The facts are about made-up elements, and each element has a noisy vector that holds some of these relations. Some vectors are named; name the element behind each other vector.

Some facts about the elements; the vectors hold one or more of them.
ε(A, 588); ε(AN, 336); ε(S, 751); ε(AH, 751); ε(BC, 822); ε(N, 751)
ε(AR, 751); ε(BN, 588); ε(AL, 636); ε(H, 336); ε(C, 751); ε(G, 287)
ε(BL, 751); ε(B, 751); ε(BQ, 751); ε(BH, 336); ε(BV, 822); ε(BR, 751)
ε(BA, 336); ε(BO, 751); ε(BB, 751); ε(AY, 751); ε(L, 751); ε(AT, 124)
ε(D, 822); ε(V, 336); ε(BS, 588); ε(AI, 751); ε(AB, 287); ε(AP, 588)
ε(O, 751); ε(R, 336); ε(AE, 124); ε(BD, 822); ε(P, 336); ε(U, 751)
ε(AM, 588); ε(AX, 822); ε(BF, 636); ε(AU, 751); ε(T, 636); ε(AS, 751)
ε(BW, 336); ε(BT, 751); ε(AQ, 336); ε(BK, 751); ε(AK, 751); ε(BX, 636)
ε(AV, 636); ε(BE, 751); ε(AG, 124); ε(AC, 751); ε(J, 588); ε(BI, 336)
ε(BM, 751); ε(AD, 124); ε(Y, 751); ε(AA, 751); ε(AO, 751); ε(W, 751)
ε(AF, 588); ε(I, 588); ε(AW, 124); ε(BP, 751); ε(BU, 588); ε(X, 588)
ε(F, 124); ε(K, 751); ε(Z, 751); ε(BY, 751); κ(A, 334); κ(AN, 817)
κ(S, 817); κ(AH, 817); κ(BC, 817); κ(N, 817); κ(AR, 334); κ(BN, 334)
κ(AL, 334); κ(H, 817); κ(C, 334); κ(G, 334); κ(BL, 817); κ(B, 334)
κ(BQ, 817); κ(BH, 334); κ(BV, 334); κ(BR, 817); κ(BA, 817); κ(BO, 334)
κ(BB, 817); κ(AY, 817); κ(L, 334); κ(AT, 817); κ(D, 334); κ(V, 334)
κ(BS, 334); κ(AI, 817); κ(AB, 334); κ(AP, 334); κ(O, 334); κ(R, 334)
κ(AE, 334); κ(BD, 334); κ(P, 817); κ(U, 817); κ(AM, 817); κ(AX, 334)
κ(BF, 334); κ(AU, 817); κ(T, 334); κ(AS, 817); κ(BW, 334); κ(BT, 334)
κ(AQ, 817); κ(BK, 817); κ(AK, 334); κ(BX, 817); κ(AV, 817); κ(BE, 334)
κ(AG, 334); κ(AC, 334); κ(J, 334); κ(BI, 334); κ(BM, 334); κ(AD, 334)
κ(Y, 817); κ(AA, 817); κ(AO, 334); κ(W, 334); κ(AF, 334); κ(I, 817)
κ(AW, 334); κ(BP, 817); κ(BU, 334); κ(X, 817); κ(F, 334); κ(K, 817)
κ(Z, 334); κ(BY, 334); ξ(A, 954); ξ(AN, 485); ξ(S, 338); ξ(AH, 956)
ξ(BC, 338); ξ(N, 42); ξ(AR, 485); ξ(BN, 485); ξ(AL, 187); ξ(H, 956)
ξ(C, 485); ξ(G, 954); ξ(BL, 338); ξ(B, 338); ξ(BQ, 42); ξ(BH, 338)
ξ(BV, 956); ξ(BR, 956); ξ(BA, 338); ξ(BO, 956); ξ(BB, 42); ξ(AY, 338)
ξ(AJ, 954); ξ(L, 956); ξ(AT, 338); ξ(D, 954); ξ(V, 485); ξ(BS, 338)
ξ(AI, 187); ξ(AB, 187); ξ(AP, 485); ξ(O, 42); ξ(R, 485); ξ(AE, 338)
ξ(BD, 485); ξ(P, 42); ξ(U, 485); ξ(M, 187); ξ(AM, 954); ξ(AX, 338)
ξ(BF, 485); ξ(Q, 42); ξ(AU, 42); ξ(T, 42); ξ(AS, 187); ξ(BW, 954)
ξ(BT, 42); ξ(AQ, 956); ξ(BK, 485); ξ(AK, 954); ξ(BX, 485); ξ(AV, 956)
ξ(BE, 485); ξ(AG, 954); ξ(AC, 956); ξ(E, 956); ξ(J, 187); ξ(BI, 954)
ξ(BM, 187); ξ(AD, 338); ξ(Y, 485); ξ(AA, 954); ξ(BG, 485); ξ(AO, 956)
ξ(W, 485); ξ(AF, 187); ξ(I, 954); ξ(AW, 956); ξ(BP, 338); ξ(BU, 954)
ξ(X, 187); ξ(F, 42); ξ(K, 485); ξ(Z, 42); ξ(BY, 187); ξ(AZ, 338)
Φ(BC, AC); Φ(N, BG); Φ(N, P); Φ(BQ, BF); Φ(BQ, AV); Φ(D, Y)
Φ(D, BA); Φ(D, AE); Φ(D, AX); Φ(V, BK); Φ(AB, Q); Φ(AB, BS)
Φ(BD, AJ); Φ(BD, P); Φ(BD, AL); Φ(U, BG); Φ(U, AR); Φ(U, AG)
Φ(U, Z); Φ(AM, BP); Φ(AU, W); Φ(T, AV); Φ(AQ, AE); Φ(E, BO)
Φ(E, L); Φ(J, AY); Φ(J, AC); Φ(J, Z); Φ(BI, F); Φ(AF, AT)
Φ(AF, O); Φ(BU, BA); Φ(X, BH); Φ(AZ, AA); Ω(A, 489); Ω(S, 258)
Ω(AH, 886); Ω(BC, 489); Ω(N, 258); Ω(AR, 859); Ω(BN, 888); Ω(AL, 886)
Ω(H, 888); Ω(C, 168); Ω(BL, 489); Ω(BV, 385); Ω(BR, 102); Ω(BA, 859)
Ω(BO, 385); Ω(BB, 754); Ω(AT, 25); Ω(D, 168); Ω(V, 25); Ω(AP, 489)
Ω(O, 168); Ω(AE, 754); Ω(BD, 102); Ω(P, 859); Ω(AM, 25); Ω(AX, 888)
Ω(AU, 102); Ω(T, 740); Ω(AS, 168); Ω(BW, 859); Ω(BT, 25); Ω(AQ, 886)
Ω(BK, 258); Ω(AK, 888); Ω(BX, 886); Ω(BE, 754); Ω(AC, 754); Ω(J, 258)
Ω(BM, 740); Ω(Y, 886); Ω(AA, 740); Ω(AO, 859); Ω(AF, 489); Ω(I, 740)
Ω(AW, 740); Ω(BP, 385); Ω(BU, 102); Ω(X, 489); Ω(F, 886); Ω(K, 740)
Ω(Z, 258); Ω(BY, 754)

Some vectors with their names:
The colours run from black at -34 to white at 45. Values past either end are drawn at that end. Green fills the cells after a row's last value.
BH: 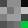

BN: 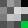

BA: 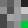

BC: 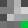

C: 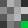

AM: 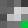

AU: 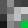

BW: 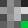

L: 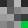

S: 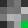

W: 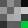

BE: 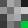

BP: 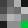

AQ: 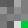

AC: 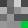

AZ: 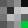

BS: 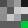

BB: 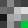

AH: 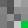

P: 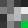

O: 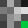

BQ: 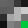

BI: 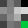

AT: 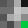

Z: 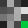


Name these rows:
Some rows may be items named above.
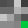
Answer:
J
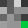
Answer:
AO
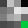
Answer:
BD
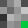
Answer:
BL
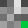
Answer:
AF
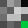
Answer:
BN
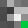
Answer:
BX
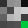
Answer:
BF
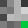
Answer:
BC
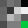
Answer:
AJ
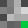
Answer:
BC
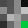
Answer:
AY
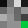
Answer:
BO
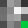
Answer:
BU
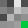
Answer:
X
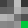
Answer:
J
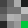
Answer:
BP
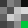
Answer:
BG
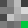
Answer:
BC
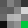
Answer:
BK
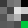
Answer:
G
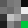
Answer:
K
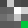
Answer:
F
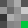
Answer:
BL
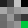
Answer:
BM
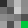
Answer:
AL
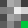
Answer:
A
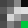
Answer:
I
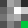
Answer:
BU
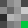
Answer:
BL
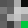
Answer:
AT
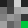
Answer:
AB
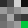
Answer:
BM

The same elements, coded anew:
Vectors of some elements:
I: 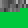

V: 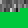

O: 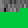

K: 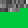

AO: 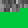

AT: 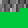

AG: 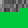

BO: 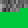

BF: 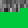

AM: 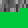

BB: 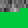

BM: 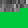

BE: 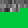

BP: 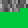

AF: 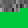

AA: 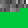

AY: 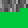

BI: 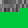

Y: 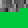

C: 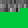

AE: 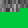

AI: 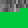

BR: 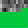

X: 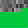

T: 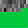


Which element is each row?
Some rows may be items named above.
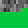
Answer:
L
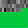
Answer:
Q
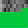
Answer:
BV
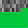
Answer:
AZ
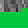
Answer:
D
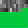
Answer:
BN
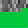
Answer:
BP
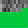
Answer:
BO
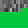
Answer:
AP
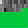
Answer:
F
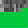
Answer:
AL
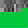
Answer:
J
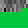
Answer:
Z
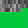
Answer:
AE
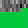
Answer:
BC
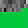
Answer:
T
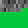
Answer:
AW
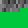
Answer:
AW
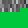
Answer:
BA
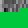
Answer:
BU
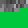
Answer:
BM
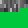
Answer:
BN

